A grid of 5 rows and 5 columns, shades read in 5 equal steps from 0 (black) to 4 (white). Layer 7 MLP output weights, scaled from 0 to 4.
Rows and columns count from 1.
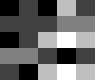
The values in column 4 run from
0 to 4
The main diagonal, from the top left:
0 1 3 0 3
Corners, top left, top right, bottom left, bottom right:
0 1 1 3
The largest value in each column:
2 2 3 4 3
